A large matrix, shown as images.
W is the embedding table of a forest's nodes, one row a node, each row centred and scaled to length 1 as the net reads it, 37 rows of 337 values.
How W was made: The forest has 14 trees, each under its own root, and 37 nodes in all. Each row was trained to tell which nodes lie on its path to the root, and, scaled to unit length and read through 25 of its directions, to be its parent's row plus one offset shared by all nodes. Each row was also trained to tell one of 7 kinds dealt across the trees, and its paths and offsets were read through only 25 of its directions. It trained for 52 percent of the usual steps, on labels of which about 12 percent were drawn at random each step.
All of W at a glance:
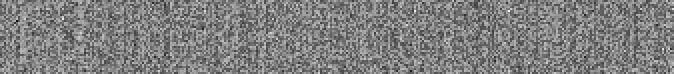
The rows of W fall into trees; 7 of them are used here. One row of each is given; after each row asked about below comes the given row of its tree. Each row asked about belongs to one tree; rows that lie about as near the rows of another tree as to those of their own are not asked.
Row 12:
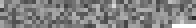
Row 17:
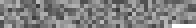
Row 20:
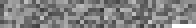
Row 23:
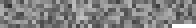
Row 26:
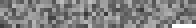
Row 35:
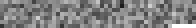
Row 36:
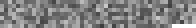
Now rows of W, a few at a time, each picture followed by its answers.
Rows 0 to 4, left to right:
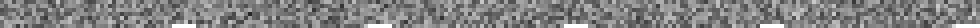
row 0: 17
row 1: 36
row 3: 23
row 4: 36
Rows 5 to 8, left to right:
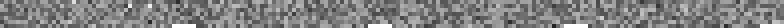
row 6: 26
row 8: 12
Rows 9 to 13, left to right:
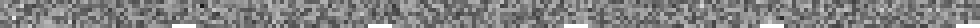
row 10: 23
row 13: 12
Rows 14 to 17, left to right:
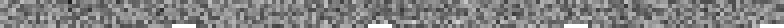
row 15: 26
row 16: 17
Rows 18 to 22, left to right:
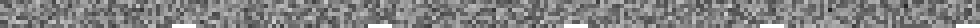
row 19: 23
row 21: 26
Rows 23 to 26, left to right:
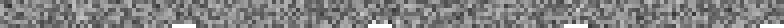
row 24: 26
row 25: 12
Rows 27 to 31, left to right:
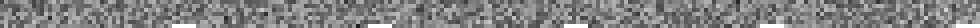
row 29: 12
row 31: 20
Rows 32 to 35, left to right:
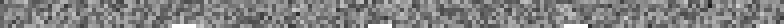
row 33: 23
